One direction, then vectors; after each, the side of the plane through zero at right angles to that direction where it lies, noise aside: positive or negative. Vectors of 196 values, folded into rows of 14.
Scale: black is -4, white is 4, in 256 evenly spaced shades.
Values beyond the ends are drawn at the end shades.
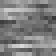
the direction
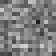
positive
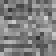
negative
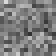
positive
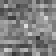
negative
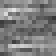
positive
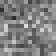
negative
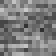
positive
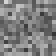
positive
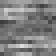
positive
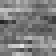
positive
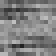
negative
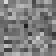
positive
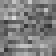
positive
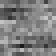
negative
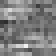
positive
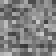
negative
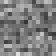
positive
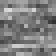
positive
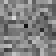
positive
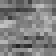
negative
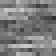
positive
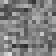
negative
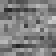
negative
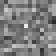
positive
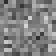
negative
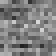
negative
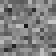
negative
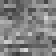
negative
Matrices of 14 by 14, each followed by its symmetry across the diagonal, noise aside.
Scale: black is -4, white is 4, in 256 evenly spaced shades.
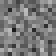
neither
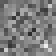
symmetric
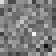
symmetric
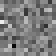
neither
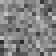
neither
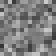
antisymmetric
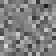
antisymmetric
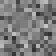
symmetric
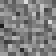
antisymmetric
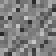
symmetric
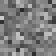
neither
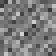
symmetric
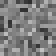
symmetric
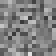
neither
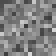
symmetric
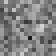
neither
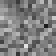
antisymmetric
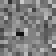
neither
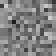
neither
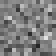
antisymmetric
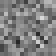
antisymmetric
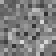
symmetric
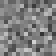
antisymmetric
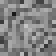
symmetric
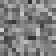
antisymmetric
